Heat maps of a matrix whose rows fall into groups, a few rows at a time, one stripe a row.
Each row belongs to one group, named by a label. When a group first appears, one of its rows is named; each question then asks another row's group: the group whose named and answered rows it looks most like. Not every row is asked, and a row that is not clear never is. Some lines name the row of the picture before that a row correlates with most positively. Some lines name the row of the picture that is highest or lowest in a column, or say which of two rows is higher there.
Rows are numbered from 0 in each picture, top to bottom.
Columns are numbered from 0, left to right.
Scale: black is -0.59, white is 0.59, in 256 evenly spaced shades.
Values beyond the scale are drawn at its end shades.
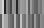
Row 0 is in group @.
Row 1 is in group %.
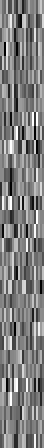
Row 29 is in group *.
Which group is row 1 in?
*
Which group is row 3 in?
@
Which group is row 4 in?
@
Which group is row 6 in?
@
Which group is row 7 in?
@
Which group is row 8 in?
*
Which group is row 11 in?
%
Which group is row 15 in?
*
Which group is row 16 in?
@
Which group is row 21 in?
*
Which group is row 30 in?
@
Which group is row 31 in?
@
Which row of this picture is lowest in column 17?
9
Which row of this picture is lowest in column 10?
1
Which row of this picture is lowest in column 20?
20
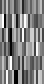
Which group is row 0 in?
@
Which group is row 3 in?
*
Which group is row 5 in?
@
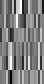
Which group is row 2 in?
%
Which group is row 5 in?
%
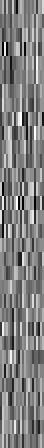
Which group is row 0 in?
@
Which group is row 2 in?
*
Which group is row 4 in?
*
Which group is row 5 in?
*
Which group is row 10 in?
@
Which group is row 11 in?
@
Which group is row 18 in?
*
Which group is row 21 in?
*
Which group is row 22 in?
*
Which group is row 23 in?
%
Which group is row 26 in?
@
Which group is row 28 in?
%
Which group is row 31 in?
@
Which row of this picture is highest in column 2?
3
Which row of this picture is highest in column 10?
8
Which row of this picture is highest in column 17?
9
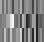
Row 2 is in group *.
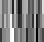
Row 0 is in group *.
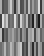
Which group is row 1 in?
%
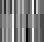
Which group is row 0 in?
*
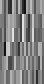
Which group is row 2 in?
*
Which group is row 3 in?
@
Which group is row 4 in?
%
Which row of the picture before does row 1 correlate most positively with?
2
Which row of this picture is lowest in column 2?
3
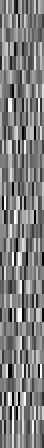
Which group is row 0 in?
@
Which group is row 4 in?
%
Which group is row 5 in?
*
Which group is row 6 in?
*
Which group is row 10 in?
@
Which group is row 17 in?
@
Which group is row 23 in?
@
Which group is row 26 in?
%
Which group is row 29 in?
@
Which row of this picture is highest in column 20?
26
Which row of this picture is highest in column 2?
14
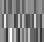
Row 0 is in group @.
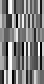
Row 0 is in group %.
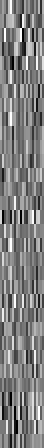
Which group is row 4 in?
*
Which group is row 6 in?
%
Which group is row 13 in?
@
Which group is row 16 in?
@
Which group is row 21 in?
%
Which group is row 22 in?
@
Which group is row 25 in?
@
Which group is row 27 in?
*
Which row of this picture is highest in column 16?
15
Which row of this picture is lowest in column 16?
2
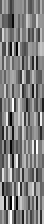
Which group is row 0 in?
%
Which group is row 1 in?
*
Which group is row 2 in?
%
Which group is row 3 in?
@
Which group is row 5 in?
*
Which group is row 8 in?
%
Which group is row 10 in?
*
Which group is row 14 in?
@
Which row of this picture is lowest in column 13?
7
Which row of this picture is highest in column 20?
8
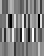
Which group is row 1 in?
%
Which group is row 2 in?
*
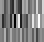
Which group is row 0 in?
*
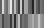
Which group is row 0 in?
%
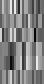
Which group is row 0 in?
%
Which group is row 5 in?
%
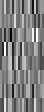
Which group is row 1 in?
%
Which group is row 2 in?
*
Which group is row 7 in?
@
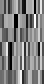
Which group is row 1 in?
@
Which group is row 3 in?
%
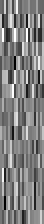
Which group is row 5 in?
%
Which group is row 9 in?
*
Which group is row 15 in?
@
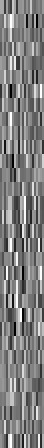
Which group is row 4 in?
%
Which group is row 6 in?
%
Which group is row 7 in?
%
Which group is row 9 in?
%
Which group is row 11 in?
*
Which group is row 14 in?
@
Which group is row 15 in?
@
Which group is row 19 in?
@
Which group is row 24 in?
%
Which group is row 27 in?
%
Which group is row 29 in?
*
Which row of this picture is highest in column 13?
11
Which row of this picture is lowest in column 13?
1
